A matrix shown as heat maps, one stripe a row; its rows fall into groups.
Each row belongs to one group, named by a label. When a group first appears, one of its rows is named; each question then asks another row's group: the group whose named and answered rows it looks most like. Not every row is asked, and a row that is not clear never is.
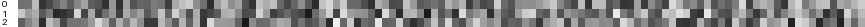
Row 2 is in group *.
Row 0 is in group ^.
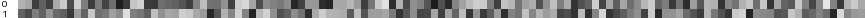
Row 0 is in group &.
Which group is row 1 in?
^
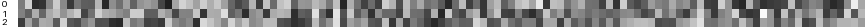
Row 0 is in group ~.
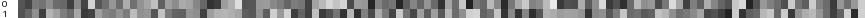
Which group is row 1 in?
*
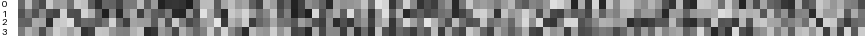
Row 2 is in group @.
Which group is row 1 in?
&
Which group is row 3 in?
*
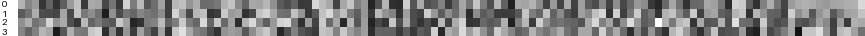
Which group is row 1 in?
^
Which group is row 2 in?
~
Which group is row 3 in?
^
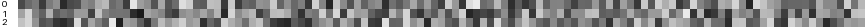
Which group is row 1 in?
~
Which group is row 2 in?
^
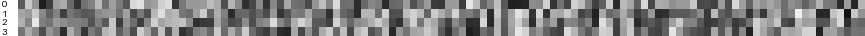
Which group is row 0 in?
*
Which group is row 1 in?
@
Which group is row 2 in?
@
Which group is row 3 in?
@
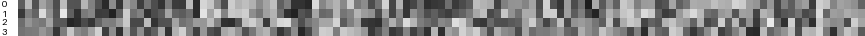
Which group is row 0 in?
&
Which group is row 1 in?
&
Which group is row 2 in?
~
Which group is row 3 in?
^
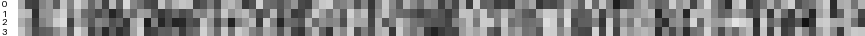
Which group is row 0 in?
^
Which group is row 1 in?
&
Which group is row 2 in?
&
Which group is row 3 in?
&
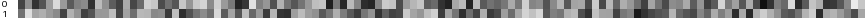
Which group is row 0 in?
~
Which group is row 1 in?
@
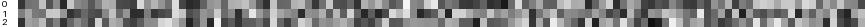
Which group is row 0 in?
@
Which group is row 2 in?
@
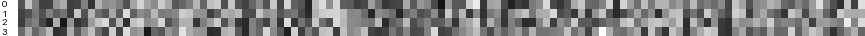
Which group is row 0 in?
*
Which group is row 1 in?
^
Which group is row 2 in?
*
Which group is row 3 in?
^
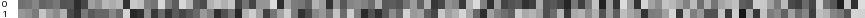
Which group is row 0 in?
*
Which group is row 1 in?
~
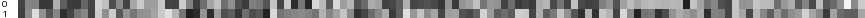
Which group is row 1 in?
@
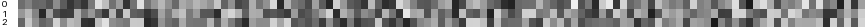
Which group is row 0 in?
*
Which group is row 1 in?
^
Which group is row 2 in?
*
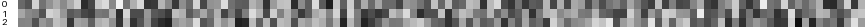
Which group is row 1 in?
~
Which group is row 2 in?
~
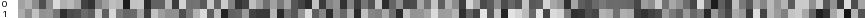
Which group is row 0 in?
*
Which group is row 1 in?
@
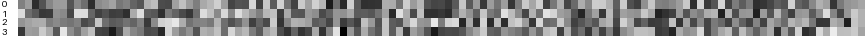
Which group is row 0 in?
~
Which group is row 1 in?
&
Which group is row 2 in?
@
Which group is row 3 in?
&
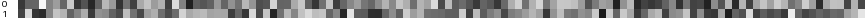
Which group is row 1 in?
~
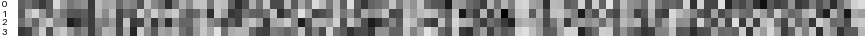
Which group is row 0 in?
~
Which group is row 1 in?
@
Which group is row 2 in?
~
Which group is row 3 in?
@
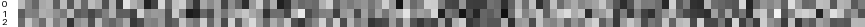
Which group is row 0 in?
^
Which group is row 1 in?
@
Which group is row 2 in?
~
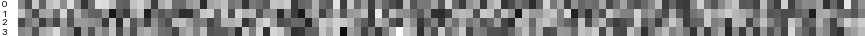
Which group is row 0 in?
*
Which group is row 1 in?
&
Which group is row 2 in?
^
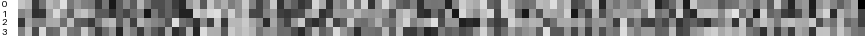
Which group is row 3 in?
&
